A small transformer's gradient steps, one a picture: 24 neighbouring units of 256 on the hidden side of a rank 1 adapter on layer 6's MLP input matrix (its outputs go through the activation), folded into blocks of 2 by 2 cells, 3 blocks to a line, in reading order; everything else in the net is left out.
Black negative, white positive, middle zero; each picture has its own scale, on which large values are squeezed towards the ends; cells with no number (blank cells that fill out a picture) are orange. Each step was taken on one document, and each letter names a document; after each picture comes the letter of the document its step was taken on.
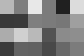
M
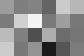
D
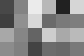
M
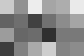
M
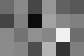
D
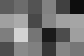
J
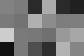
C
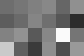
D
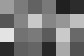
C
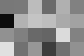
D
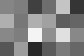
D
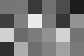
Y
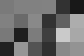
J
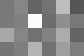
Y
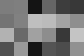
Y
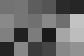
J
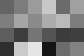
J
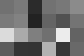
Y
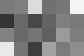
M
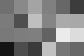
J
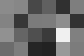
D
